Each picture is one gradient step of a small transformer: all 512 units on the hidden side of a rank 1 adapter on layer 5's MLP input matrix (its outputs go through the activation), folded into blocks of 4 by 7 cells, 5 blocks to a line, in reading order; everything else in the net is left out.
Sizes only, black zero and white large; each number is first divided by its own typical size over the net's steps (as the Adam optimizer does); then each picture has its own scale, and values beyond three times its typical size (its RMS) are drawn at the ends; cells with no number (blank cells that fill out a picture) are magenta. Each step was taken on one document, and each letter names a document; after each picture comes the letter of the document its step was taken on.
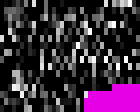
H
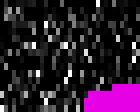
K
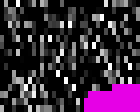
H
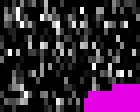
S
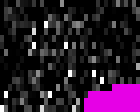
K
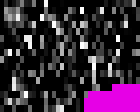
S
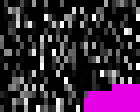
H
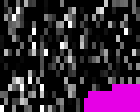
H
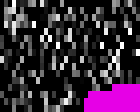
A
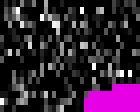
S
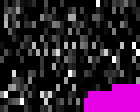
K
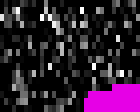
S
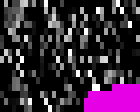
A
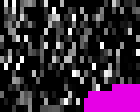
A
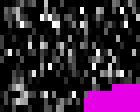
S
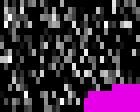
A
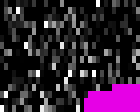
K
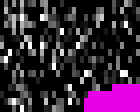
A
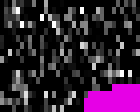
S
